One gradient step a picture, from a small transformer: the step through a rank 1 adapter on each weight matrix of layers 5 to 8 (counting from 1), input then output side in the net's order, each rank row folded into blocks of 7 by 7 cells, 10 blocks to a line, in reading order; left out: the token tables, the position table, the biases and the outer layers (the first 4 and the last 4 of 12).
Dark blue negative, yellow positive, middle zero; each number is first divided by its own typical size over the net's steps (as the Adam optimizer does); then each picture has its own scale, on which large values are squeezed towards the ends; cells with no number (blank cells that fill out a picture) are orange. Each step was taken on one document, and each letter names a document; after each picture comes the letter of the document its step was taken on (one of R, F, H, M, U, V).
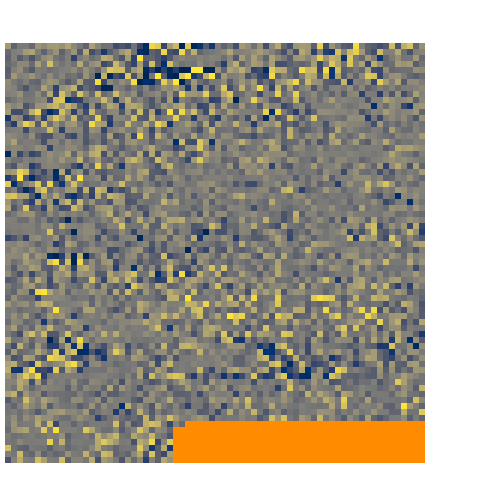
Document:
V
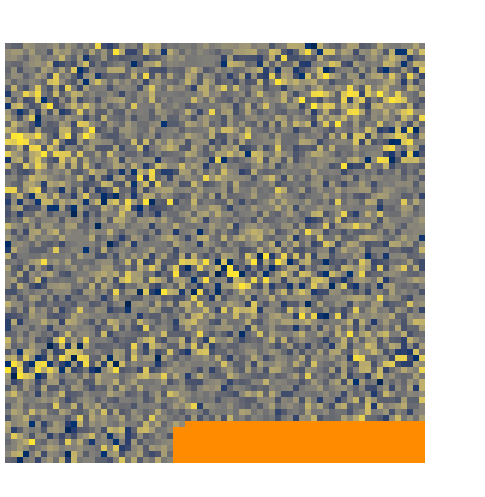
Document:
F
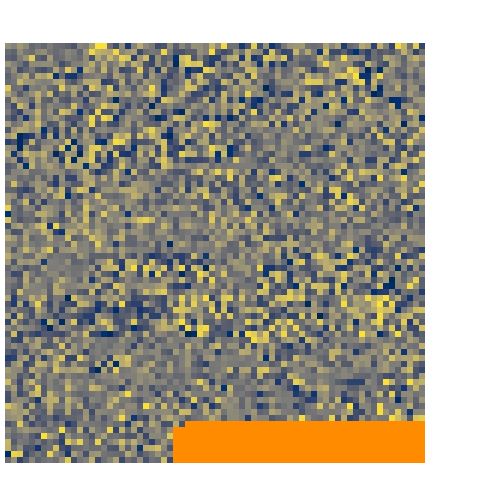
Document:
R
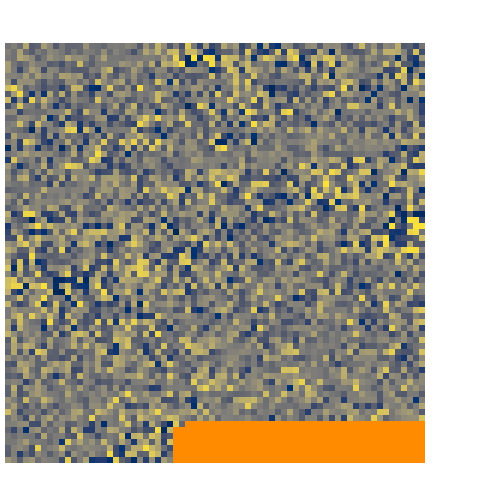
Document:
R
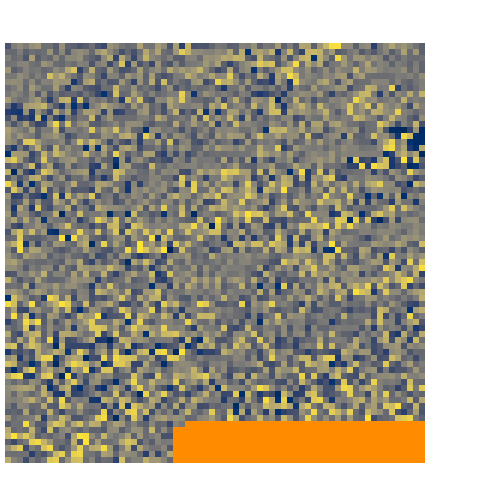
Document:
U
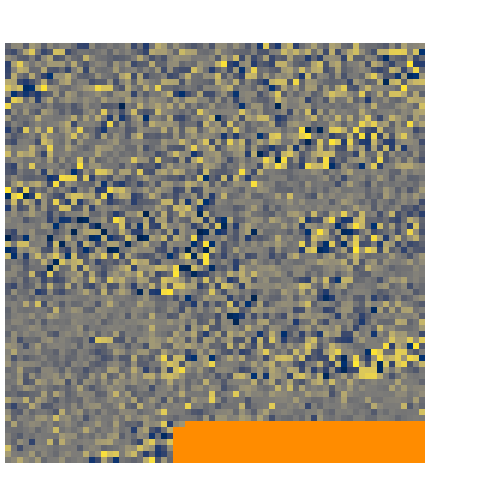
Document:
V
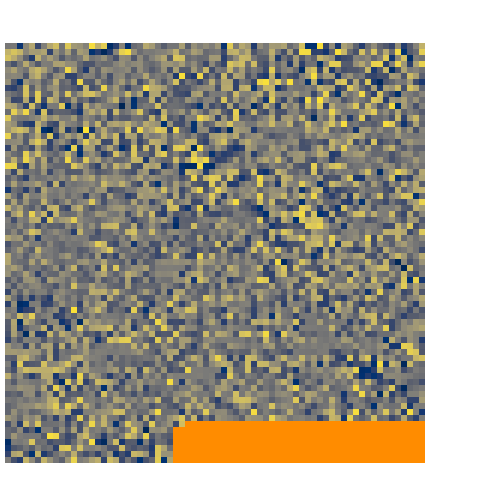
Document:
R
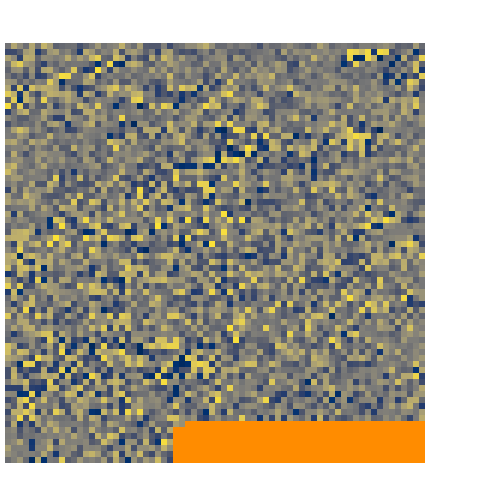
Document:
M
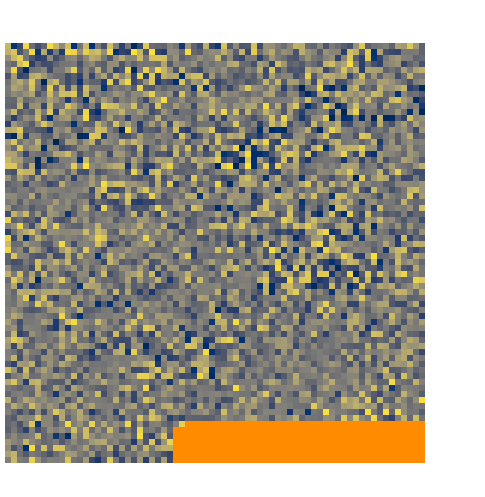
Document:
R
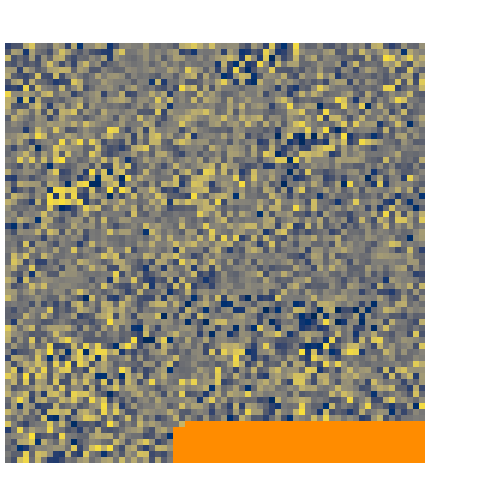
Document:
U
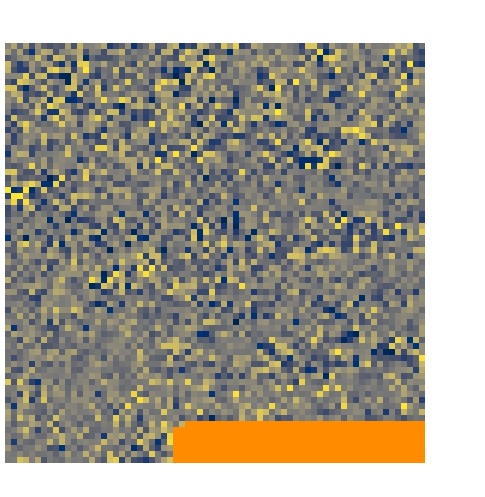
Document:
V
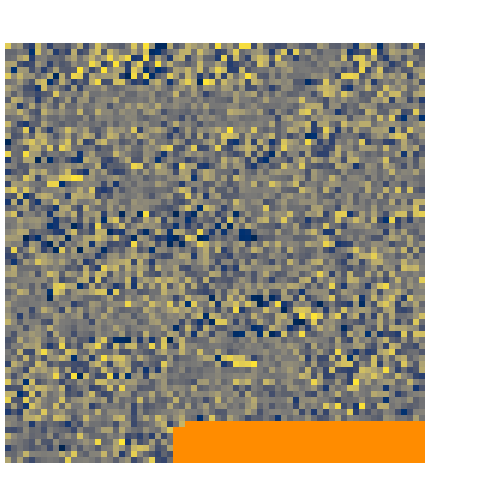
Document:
F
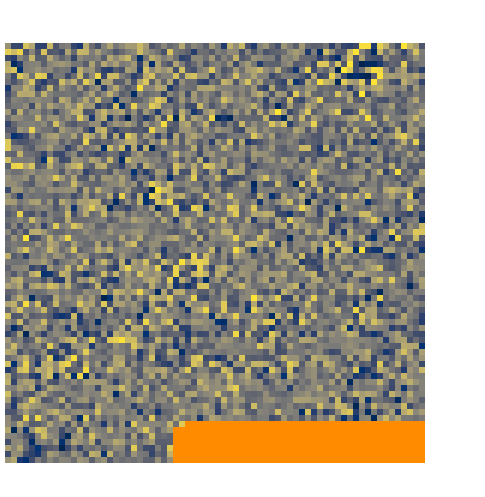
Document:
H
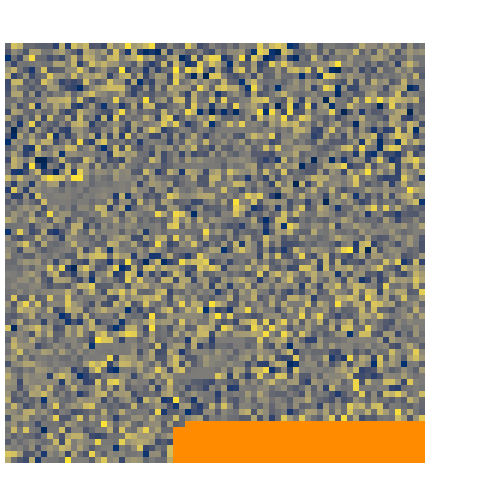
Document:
H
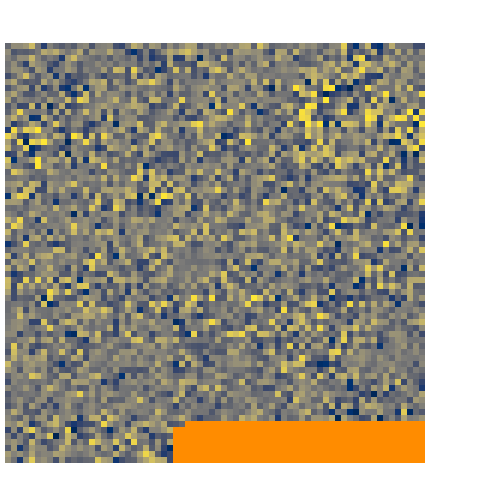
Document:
F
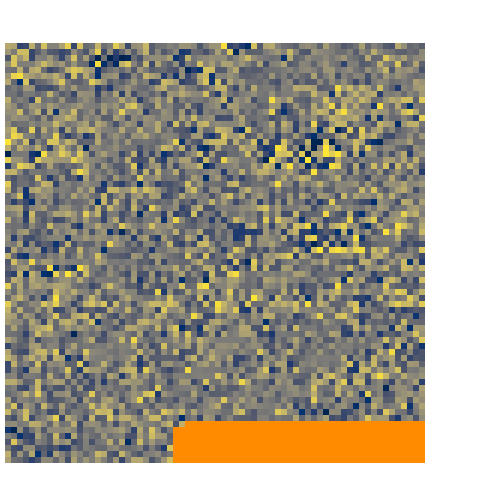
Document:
H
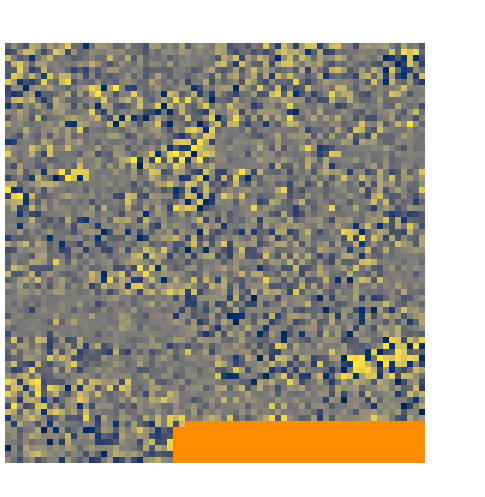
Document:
V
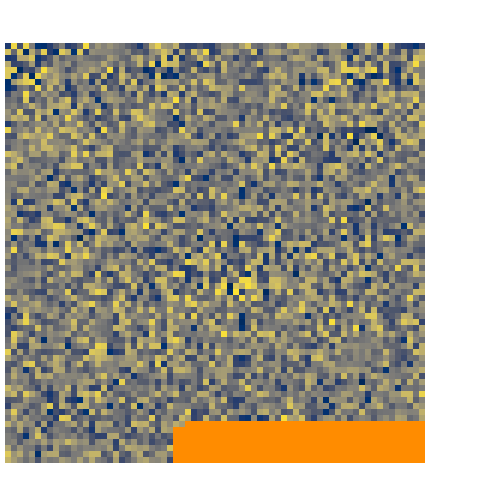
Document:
M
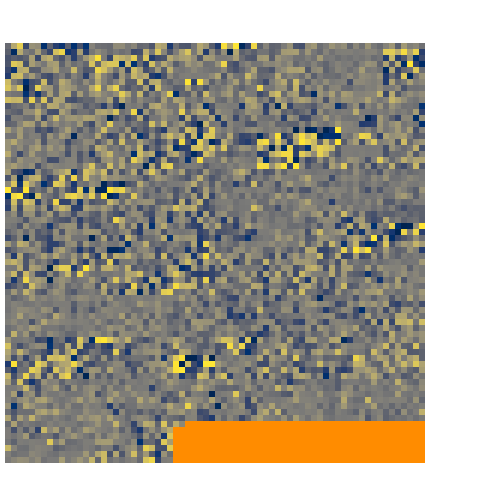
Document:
V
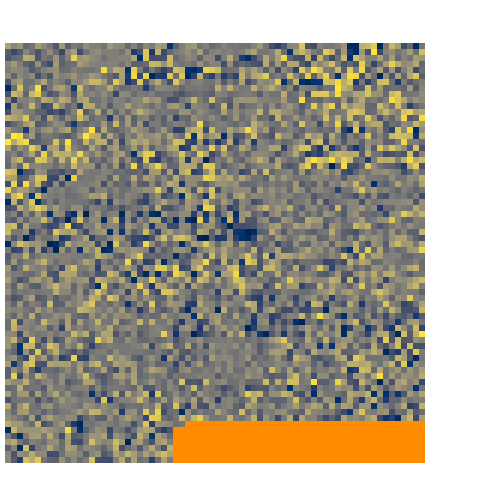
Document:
F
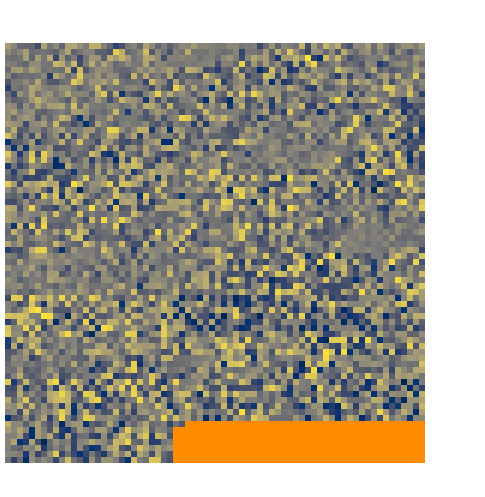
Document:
U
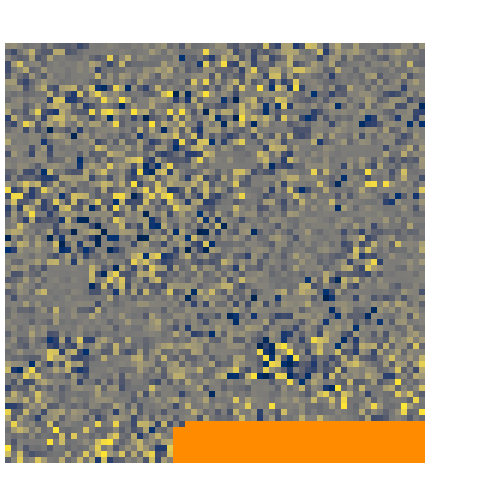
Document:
V
